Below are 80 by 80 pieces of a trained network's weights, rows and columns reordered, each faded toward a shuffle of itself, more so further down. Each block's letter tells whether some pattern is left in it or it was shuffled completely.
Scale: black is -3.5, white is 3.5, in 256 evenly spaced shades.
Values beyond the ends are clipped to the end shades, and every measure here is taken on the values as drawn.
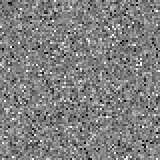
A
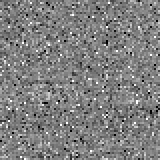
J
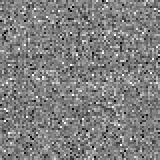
J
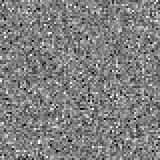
A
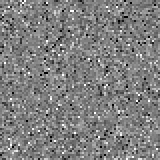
J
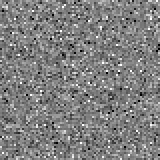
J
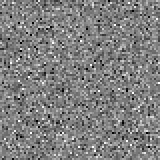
J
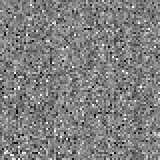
J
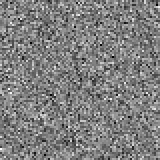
A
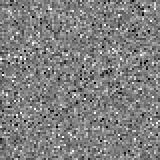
A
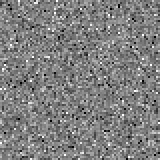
A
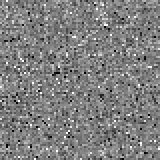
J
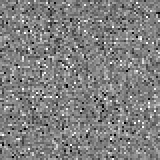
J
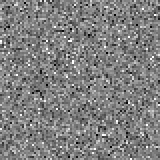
A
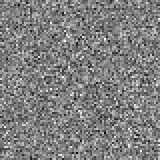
A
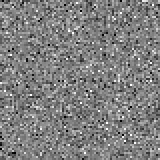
J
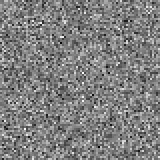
J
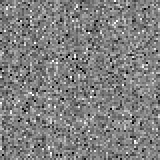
J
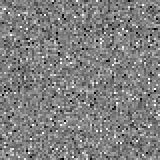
A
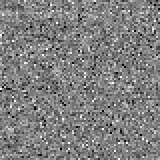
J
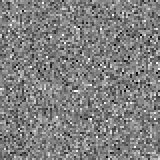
A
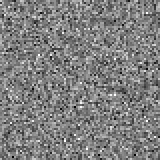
J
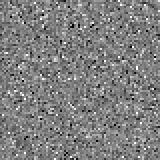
A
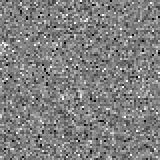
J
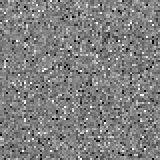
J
